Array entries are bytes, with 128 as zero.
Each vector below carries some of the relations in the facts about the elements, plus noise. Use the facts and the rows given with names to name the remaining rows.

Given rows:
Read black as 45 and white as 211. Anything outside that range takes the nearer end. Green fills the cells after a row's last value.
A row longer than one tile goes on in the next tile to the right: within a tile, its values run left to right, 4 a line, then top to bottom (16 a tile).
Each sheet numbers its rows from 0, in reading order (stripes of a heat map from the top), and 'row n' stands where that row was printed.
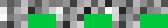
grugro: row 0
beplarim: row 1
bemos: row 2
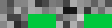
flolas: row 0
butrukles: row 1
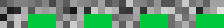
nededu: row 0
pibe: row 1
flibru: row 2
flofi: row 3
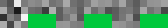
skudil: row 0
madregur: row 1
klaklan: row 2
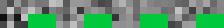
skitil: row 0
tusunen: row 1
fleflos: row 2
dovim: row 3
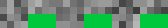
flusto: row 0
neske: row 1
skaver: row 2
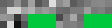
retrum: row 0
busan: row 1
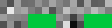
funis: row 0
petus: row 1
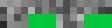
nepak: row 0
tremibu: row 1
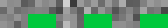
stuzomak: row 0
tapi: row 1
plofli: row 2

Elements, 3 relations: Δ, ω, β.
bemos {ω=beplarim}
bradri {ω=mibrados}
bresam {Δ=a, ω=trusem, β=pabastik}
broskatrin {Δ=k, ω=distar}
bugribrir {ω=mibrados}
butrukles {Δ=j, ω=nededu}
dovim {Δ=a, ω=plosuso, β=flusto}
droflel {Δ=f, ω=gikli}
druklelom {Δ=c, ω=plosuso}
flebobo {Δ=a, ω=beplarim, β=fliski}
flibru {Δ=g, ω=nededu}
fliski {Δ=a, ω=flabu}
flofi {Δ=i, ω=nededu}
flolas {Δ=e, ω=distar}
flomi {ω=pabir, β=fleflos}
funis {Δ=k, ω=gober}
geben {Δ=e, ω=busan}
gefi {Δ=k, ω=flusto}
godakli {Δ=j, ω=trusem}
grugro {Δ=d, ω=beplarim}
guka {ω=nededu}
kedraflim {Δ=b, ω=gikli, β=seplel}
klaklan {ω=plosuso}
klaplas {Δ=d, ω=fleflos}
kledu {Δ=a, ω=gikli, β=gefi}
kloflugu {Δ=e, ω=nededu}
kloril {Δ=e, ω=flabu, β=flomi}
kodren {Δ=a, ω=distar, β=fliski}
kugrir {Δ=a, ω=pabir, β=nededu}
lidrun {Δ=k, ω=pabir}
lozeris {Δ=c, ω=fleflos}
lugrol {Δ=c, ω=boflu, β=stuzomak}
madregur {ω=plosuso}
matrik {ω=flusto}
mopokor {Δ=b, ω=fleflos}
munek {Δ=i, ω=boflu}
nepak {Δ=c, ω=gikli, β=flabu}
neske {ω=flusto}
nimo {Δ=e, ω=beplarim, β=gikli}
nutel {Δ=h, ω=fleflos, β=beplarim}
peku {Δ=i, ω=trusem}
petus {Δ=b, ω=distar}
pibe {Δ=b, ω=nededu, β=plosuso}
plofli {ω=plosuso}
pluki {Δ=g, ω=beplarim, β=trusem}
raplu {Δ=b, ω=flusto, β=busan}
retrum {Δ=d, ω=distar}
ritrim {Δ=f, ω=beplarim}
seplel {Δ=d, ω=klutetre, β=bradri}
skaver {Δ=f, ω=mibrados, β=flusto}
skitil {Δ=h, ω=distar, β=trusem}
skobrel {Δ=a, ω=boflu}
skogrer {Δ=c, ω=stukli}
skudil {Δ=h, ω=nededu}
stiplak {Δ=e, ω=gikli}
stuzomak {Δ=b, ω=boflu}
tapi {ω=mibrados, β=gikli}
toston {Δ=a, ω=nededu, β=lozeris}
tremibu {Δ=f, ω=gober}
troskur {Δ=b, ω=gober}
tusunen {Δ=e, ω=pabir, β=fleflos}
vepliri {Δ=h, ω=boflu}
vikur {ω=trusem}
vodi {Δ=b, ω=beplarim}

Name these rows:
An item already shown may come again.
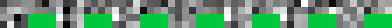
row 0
kodren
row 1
ritrim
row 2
flebobo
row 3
kloril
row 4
grugro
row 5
nimo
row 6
flofi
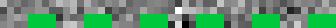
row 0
raplu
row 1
flomi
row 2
busan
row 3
broskatrin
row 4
druklelom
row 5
guka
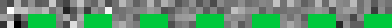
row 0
broskatrin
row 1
toston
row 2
bradri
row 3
kugrir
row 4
klaplas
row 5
bradri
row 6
skogrer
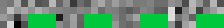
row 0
petus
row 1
trusem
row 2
godakli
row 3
bemos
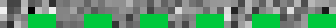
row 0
pluki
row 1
skobrel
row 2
lozeris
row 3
gefi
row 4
bemos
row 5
nutel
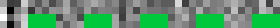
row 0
ritrim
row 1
flusto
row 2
geben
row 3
gikli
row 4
kedraflim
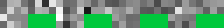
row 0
seplel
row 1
vodi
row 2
fliski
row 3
gefi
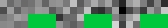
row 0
raplu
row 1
vepliri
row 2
kloflugu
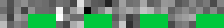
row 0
stiplak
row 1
flebobo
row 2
distar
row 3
kugrir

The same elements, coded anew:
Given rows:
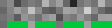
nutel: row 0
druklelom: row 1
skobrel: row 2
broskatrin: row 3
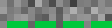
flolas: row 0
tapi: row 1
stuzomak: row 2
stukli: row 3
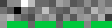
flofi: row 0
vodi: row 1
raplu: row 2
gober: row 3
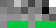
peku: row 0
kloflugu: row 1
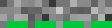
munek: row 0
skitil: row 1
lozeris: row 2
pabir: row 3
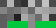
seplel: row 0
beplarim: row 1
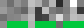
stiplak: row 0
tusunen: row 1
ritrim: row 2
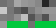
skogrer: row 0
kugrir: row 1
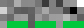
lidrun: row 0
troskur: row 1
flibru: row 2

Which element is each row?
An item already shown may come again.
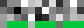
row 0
flofi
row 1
flomi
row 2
ritrim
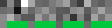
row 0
guka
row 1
vepliri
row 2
kedraflim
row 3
petus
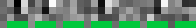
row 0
toston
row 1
guka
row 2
bemos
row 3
pibe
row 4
petus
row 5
skudil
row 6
kodren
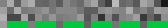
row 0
kloril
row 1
retrum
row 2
bradri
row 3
kedraflim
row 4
grugro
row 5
flebobo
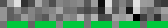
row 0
pluki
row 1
tapi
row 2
geben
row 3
pibe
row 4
nededu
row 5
dovim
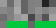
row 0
bemos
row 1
fliski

